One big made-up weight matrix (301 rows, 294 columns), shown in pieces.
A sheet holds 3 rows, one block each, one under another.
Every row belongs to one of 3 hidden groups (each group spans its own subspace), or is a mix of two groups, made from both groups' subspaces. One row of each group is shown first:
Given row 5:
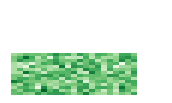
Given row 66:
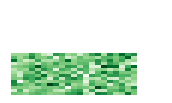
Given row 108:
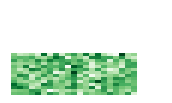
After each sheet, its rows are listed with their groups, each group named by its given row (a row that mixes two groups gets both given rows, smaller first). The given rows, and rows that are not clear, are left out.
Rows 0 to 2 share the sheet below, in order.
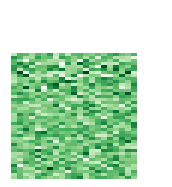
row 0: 5
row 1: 5
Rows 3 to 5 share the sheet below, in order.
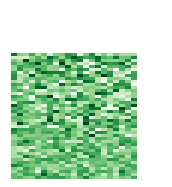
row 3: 5
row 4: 66
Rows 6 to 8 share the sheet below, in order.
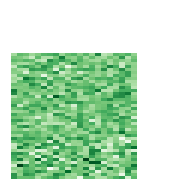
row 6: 108
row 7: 66
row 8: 66
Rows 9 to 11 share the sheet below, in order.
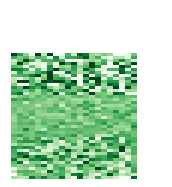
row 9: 66
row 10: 5
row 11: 108
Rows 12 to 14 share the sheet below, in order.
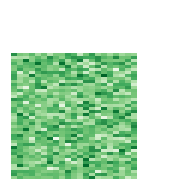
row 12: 5
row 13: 5
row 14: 66
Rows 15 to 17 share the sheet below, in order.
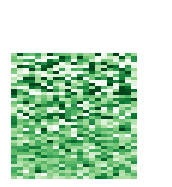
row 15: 108
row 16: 5
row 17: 5
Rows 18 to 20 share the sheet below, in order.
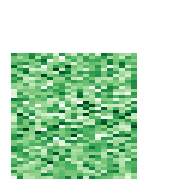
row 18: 108
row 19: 5
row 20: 66 and 108
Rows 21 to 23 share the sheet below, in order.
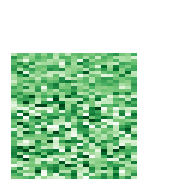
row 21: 5
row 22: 5 and 66
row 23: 5
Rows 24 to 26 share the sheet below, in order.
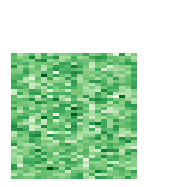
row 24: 108
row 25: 108
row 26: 66
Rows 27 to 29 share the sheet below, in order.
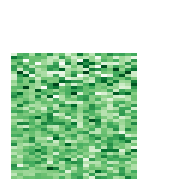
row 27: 5
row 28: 66
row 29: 66
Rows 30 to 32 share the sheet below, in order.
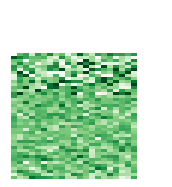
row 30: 5
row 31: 5
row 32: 108
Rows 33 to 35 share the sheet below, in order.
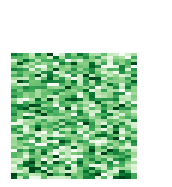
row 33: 66
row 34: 5
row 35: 108
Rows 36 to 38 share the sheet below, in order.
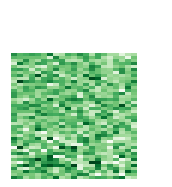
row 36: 66
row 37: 5
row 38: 66
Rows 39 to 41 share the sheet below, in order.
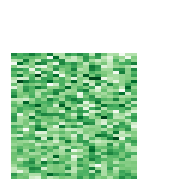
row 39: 66
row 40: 5
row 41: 108
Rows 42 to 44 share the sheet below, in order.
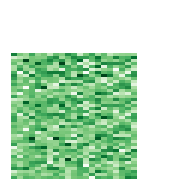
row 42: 5
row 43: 5
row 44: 66
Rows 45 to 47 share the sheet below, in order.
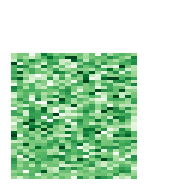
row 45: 66
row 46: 108
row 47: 5
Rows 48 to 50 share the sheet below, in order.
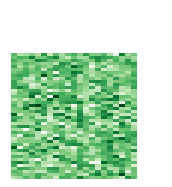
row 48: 108
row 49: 5 and 66
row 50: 66
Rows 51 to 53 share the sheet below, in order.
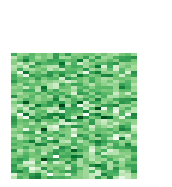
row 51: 5
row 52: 5
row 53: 108
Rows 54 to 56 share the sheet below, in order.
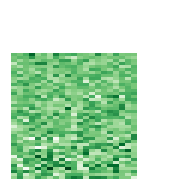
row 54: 66
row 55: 108
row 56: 66
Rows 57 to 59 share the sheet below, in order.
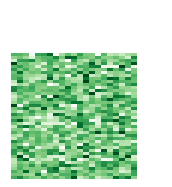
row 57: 66
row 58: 66
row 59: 5
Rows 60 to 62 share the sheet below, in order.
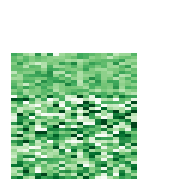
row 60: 66
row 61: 5
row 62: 5
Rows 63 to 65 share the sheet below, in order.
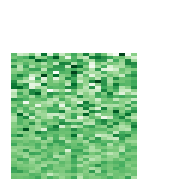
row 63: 108
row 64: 5
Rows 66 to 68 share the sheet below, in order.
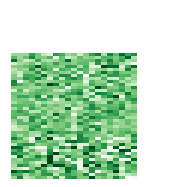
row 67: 108
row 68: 66
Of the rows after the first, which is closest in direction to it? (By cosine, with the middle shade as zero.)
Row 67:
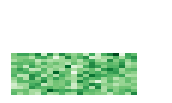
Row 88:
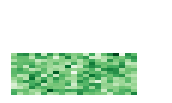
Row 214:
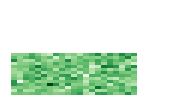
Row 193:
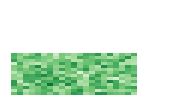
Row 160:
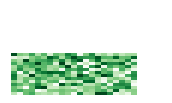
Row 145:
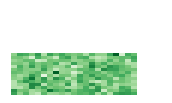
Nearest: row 88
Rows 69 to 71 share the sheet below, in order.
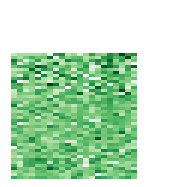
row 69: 66
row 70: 66
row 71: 66
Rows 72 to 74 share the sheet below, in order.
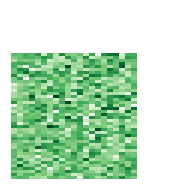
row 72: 108
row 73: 66
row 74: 66 and 108
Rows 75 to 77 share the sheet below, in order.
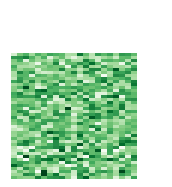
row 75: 5
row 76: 108
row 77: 5
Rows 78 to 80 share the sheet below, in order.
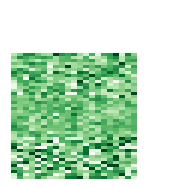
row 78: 66 and 108
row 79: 108
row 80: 66
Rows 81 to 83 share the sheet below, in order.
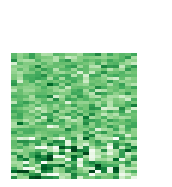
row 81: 66
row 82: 66
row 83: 66 and 108
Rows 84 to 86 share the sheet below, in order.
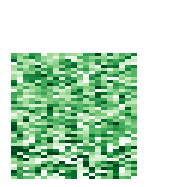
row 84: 66
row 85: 66 and 108
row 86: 5 and 66
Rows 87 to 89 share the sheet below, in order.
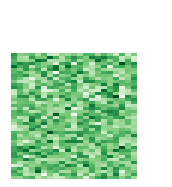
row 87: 5 and 108
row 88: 108
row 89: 5
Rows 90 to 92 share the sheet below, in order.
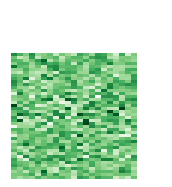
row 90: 108
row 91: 66 and 108
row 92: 5
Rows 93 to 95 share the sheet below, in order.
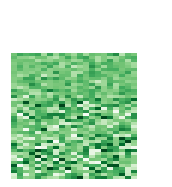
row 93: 108
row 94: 5
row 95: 66
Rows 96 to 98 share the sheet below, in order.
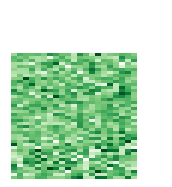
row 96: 5 and 108
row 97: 66
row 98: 66
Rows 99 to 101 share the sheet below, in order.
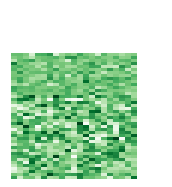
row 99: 66
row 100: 5 and 66
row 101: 108
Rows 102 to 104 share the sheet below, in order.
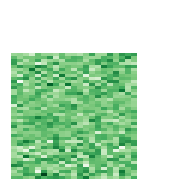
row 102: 66
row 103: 66
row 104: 5
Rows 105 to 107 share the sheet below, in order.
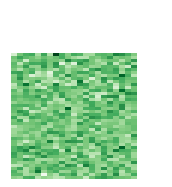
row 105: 5 and 66
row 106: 108
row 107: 5
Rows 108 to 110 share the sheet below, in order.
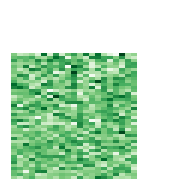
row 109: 66
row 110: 5
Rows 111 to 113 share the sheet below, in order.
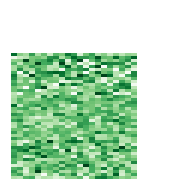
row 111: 5
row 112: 66
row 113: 5
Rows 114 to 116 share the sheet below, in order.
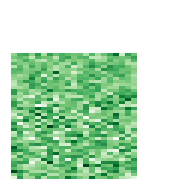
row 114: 108
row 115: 66
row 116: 66 and 108
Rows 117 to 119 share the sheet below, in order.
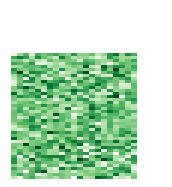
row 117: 5 and 108
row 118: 108
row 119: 5
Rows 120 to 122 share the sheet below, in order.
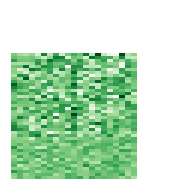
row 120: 108
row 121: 108
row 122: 66
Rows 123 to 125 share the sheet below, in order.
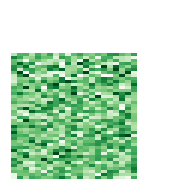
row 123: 5
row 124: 108
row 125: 108
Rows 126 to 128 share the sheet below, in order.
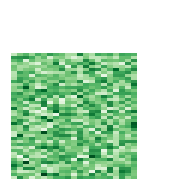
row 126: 5
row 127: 5 and 108
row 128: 5 and 108
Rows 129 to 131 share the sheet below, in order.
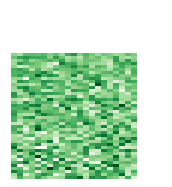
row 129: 66 and 108
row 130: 5
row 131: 66
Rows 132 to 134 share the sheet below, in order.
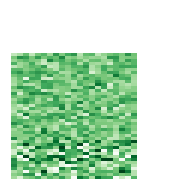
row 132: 108
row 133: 5
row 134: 5
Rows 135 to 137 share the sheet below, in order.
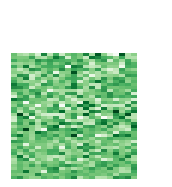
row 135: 108
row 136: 5
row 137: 5
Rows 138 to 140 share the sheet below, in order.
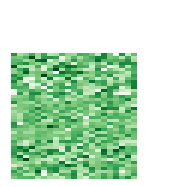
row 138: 108
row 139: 66
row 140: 5
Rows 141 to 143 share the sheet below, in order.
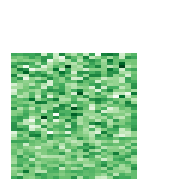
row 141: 108
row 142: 108
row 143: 5
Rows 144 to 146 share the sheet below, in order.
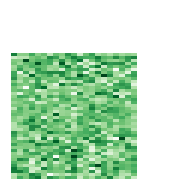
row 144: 5
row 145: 108
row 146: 108
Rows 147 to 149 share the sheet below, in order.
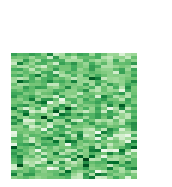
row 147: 66
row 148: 108
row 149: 66
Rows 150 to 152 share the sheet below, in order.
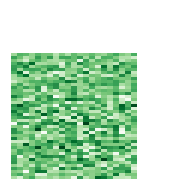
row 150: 5
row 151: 5 and 66
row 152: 5
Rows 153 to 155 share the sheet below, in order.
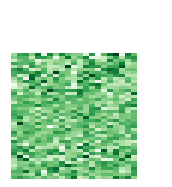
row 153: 108
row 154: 66
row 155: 5
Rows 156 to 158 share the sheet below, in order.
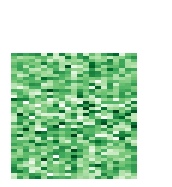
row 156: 108
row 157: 5
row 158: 108
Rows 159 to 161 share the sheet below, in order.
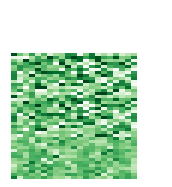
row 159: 5
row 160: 5
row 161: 108
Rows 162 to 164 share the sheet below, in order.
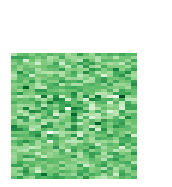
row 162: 5
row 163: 108
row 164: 5
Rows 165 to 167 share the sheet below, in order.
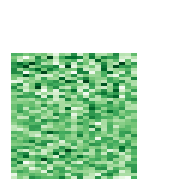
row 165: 5
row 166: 108
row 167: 108
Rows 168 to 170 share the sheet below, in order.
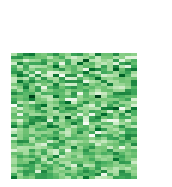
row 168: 5 and 66
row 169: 66
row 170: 5 and 108
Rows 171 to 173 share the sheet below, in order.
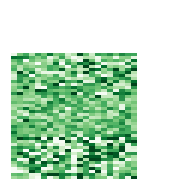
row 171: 5
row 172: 108
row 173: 108
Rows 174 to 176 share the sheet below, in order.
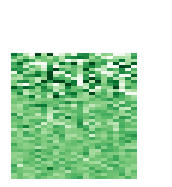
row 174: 66
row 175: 66
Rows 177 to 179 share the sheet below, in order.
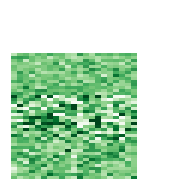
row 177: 5
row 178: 66
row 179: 108
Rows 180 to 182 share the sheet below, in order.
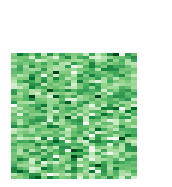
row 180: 108
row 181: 66
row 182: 108
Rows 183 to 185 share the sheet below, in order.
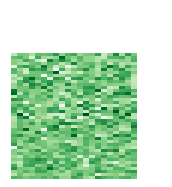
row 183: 108
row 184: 5
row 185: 66
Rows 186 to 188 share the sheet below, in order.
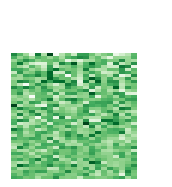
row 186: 66
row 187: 66
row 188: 66
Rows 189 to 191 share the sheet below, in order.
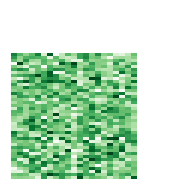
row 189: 66
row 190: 108
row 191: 108
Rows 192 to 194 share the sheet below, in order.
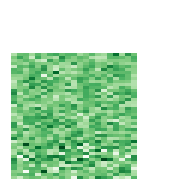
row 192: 108
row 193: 66
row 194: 5
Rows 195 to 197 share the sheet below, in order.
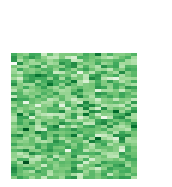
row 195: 66
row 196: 5
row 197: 108
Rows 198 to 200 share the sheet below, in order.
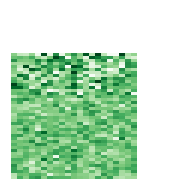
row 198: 108
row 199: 5
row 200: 108
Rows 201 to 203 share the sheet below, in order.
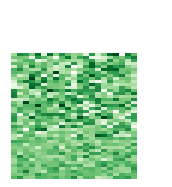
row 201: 108
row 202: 5
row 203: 5
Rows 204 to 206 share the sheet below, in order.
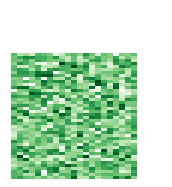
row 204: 66 and 108
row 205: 108
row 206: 5
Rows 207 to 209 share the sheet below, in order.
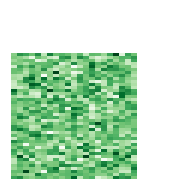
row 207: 108
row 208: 108
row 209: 5
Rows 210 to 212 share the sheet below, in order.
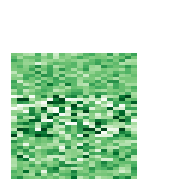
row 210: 66
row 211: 5 and 108
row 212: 5
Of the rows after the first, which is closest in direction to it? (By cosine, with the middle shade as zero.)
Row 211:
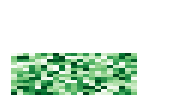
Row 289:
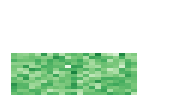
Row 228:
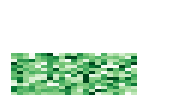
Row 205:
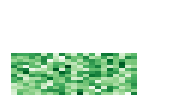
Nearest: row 289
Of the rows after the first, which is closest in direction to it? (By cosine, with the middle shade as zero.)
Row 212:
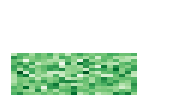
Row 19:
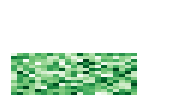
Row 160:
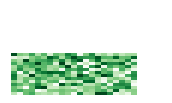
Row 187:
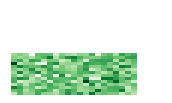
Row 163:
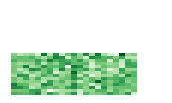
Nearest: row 19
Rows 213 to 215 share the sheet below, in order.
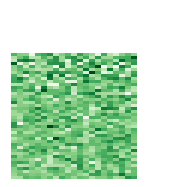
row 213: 5 and 66
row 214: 66
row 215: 66
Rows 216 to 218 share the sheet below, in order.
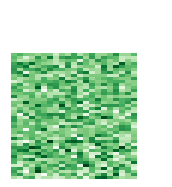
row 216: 5
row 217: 5
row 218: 5
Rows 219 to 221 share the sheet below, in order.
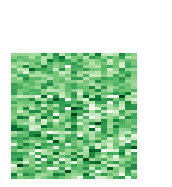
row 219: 108
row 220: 108
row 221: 66
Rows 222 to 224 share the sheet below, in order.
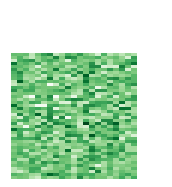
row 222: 66
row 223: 66
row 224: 108
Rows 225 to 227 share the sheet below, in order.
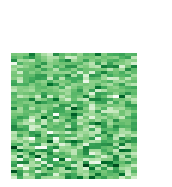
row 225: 66
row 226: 108
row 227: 66
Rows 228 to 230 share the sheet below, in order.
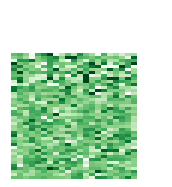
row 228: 66
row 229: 108
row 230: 66
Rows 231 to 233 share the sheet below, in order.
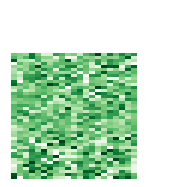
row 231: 66
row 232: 108
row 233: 108
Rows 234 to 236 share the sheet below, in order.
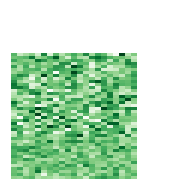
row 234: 108
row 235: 66
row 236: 5
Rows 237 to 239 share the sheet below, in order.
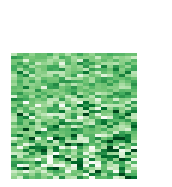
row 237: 5
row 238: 5
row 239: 66
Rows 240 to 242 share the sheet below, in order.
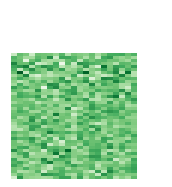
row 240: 5 and 66
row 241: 108
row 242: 108
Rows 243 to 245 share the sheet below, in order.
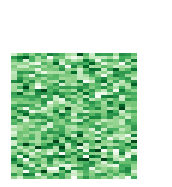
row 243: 5
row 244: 108
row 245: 5 and 66
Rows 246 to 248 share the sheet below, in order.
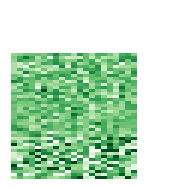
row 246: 5
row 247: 108
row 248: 66
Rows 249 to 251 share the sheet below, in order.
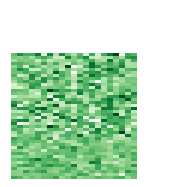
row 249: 108
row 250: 66
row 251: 66
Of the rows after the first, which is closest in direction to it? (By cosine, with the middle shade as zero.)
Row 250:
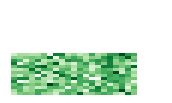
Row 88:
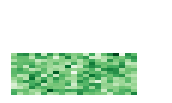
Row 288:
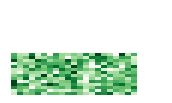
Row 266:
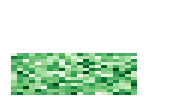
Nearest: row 288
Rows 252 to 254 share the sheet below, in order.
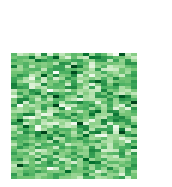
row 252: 108
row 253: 5 and 66
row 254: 66
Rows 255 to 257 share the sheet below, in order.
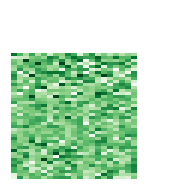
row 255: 5
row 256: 66
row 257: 108
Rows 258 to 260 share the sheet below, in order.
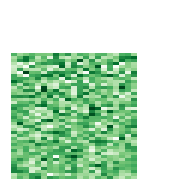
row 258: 5
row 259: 66 and 108
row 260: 108
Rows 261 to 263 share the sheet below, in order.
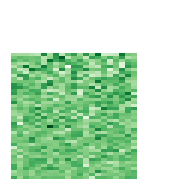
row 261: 108
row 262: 66
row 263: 66
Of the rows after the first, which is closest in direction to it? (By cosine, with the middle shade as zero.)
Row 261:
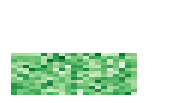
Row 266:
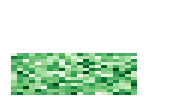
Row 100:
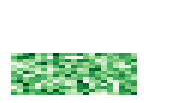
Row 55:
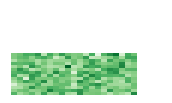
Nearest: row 266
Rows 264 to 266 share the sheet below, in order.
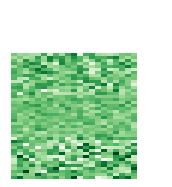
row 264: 5 and 108
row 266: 5
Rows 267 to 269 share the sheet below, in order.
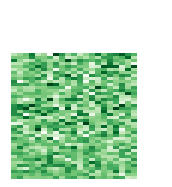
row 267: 66
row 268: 5
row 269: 66
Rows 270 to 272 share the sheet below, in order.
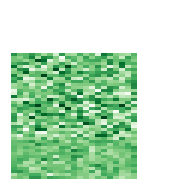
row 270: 108
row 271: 5
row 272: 108
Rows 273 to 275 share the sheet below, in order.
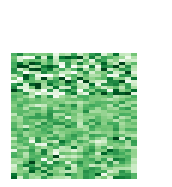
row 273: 5 and 108
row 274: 66
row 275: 108
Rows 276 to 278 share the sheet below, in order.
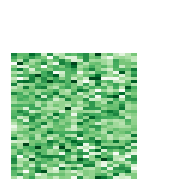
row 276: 66
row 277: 108
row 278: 5
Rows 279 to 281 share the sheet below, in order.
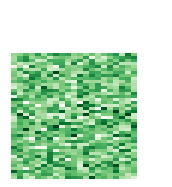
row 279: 5 and 108
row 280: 5
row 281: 66
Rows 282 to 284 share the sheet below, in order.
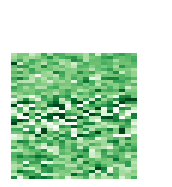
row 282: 66
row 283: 5 and 66
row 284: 108
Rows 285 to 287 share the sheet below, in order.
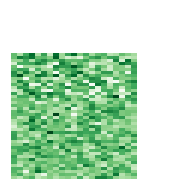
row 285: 66 and 108
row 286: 108
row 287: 5
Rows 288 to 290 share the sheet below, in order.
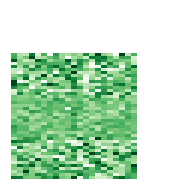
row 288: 66 and 108
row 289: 108
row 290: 5 and 66
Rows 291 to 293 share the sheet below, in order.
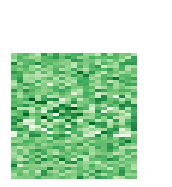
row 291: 66
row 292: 108
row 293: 5 and 66
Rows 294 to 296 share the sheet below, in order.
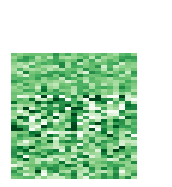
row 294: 5
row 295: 108
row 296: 5
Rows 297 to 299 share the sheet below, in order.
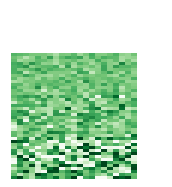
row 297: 5
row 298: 66 and 108
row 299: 5
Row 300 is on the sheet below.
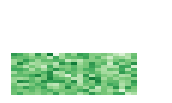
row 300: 66
